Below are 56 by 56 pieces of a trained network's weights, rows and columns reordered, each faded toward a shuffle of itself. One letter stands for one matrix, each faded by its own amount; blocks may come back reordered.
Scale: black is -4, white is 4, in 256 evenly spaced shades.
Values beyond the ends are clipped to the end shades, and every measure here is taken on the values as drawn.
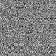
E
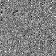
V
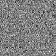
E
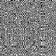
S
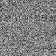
E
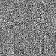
V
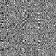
S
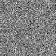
V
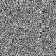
V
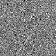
V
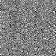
S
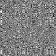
S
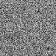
E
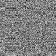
E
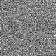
V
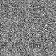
V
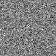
E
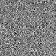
E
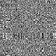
S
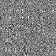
S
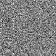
V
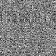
E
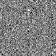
V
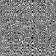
S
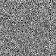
V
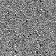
V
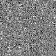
S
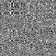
S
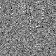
V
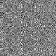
S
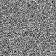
E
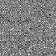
S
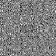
S
